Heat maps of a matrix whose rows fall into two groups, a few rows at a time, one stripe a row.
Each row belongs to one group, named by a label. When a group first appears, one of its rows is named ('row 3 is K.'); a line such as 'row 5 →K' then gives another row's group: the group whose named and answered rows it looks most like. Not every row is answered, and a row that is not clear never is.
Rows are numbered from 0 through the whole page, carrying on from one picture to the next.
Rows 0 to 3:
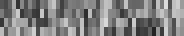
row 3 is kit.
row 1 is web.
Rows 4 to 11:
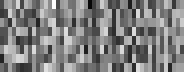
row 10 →kit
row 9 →kit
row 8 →web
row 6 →web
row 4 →kit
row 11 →web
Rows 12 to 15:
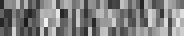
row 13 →web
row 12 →kit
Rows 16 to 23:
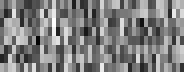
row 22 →web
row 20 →kit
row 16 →web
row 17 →web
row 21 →web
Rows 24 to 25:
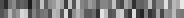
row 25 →kit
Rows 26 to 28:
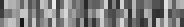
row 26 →kit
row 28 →kit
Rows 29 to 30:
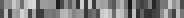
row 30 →kit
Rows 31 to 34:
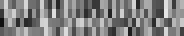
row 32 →kit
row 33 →web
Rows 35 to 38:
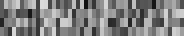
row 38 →web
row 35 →kit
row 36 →web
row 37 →kit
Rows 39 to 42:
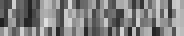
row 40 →web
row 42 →kit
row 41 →web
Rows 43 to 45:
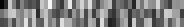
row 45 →kit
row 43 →web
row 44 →kit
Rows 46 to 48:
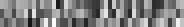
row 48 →web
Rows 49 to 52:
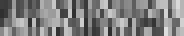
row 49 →web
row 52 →kit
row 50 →web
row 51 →kit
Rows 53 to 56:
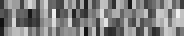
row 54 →web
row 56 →kit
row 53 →kit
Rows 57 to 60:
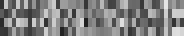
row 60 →web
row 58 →web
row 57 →kit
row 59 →kit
